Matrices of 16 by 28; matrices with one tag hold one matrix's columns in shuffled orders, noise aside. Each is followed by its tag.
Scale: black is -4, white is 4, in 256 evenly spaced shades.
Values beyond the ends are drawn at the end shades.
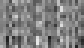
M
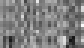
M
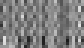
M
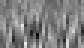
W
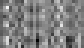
M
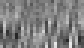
W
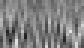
W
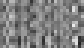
M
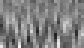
W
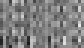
M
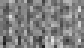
M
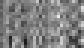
M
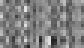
M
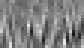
W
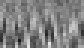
W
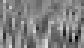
W
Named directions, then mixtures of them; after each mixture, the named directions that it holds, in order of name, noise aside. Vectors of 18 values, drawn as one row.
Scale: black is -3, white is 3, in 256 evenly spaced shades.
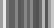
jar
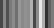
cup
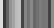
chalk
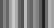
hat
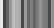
chalk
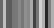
cup, jar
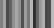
chalk, cup, jar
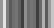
jar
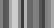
chalk, hat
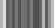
jar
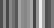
cup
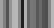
chalk, hat, jar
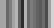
chalk, hat, jar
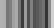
chalk, hat, jar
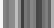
chalk, cup, jar
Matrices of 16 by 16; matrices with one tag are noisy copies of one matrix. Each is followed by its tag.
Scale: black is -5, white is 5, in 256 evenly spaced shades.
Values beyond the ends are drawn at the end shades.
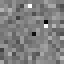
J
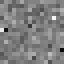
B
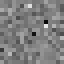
J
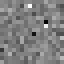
J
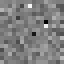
J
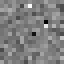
J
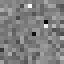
J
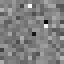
J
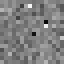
J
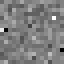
B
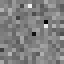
J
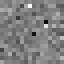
J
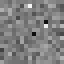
J
